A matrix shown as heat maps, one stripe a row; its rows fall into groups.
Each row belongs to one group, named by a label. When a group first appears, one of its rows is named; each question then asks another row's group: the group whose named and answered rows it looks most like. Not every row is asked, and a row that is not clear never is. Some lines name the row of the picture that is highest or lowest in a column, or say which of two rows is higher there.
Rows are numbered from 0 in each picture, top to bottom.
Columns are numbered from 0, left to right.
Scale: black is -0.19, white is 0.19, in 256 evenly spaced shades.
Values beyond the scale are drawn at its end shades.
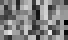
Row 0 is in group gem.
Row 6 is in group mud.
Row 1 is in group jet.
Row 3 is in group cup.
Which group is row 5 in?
jet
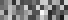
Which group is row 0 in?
cup
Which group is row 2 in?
jet
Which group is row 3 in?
cup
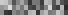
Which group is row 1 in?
mud
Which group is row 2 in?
jet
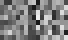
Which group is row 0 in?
jet
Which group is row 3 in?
gem
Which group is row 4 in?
cup
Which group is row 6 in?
mud
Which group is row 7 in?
cup
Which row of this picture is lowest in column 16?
6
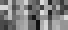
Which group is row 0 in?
cup
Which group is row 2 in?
cup
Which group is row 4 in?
cup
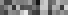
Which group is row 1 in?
cup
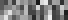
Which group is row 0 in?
cup
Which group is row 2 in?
mud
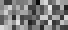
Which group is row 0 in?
jet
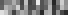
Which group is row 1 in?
mud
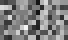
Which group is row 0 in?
cup
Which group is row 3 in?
cup
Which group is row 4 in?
jet
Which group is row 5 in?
cup
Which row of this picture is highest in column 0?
1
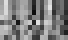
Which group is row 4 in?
gem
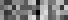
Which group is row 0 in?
jet
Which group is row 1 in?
cup
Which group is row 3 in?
jet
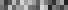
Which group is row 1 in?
cup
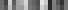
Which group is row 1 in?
cup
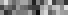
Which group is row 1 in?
cup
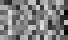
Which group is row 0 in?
jet
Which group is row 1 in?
gem
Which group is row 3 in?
gem
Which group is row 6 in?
mud
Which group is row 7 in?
gem
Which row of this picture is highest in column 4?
4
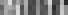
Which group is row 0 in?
mud
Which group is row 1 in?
mud
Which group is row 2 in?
mud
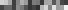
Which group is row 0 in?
gem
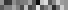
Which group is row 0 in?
jet
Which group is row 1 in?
mud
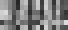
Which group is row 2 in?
gem
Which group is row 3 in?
gem
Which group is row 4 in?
cup
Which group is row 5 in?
gem
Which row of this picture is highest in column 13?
4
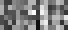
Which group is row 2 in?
jet
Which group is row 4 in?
cup
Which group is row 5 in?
jet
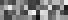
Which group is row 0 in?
cup
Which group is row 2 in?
jet
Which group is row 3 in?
jet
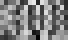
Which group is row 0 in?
jet
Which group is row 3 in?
mud
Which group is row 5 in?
mud
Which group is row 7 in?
cup
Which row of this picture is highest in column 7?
0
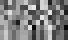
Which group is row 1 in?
jet
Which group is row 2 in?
mud
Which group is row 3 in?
jet
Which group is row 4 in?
gem
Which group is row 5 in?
gem
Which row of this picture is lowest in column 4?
4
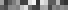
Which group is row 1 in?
cup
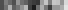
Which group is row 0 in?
cup
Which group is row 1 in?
cup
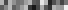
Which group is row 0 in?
jet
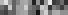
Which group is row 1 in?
cup
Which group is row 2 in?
cup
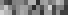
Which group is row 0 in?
jet
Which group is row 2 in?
gem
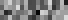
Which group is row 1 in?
mud
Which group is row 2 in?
jet
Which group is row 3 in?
cup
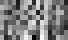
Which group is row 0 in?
gem
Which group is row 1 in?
gem
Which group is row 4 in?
jet
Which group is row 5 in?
jet
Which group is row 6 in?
cup
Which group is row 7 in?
jet
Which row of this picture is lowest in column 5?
4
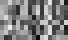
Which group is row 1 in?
gem
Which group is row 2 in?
gem
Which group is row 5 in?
mud
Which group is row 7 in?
jet
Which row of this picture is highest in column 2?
5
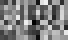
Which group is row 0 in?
cup
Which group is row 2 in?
mud
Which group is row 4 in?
jet
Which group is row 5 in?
mud
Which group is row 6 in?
cup
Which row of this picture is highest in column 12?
5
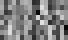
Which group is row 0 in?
jet
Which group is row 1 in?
jet
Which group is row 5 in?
mud
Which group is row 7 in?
mud
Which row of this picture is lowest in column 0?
7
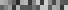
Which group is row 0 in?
gem
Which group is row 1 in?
cup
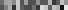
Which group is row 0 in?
mud
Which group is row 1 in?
cup
